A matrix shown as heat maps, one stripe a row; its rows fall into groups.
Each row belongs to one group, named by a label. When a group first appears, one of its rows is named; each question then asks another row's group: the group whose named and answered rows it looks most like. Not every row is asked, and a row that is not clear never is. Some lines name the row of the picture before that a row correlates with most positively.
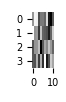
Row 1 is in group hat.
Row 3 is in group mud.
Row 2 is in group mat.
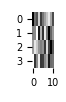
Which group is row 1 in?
mud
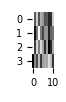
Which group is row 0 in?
hat
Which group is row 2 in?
hat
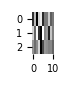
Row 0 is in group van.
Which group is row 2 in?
mat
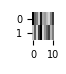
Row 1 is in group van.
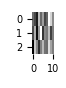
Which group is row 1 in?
van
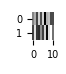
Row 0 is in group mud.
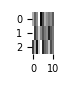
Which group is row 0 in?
mat
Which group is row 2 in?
van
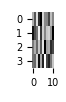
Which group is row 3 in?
mud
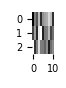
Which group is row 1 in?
van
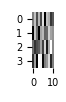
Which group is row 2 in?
mud
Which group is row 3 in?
van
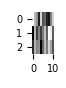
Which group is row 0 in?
hat
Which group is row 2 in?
mat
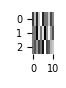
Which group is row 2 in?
mud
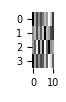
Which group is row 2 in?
mud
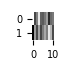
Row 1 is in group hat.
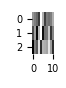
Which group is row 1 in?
van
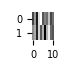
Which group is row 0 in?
van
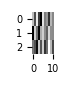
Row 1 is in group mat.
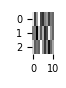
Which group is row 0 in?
mat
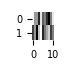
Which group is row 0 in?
hat
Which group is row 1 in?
van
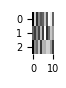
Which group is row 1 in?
mud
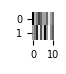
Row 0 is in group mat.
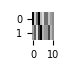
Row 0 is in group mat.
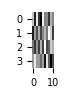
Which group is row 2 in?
mud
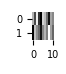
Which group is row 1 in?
mat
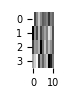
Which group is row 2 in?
mat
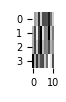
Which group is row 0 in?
hat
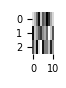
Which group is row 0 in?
hat
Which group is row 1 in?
mat
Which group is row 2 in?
van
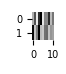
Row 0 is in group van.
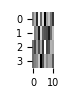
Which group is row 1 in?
hat
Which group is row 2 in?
mud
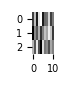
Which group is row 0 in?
van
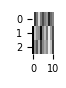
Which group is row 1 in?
mat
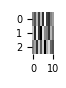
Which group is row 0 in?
mud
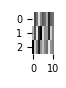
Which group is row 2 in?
mat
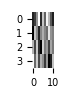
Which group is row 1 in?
mat
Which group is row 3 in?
hat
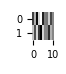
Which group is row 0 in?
van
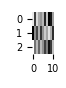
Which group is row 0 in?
hat
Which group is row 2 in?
hat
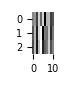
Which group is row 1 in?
van
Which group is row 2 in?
van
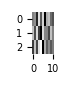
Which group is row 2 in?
van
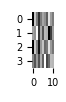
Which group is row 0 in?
mat
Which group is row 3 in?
mud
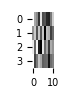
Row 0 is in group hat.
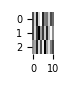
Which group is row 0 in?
van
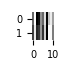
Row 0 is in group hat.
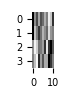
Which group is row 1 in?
mat
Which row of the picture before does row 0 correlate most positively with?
1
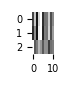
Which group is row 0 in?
van
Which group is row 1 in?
van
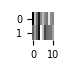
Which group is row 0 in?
mat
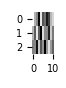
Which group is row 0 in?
hat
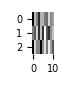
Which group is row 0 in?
mat
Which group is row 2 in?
mat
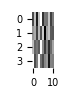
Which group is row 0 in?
van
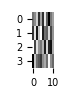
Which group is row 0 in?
mud
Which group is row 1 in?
van
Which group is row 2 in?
hat
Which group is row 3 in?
mat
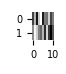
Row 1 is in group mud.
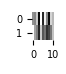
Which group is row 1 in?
hat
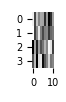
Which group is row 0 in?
hat
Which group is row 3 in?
van
